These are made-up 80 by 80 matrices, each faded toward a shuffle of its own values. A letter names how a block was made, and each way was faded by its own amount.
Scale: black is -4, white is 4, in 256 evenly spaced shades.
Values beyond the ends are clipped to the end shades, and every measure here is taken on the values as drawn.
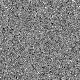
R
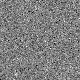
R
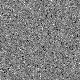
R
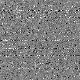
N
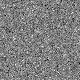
R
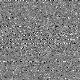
N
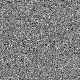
R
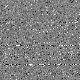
N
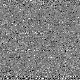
N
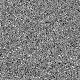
R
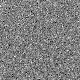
R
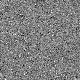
R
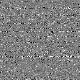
N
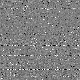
N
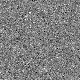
R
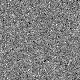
R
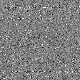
N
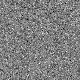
R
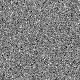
R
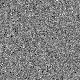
R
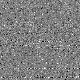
N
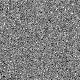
R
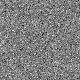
R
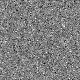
R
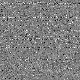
N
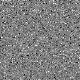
N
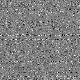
N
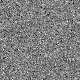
R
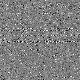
N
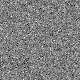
R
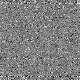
N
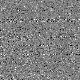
N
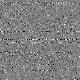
N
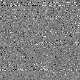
N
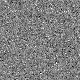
R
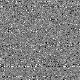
N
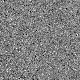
R
